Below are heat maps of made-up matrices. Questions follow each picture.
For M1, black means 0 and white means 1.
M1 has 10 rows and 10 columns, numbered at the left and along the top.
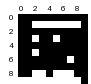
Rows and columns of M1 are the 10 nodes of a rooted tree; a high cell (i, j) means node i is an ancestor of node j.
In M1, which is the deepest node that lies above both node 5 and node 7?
8
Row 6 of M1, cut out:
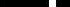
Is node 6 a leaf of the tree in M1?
no
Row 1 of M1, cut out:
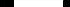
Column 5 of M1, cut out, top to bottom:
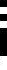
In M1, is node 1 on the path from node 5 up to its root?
yes
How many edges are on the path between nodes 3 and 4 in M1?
3
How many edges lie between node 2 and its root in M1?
5
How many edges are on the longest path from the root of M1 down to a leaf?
5
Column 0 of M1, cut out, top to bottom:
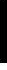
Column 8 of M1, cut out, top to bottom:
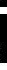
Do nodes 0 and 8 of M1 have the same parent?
no
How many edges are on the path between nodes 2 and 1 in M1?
4
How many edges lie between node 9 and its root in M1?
0
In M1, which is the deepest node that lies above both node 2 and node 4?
1
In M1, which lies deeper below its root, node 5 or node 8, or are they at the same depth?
node 5
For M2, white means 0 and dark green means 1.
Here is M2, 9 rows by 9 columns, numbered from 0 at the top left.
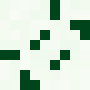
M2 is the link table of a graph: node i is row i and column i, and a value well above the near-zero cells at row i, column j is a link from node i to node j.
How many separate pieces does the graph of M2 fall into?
2
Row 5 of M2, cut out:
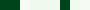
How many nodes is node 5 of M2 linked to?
3
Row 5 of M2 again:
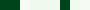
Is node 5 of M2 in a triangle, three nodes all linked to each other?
no
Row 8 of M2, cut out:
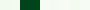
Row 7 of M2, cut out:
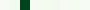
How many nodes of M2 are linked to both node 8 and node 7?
1
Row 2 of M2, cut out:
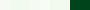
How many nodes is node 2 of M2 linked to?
2
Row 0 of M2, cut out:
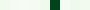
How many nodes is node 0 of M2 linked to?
1
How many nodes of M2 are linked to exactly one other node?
5
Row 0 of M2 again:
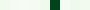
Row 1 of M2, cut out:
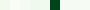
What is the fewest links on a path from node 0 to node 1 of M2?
2
